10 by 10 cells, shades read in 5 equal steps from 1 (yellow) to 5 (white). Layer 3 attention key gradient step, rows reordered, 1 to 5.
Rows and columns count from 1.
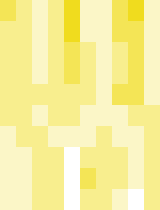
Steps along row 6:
same up down same up same same down same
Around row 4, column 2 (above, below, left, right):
3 3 3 4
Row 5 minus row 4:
0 0 -1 0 1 0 0 -1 0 0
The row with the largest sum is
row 10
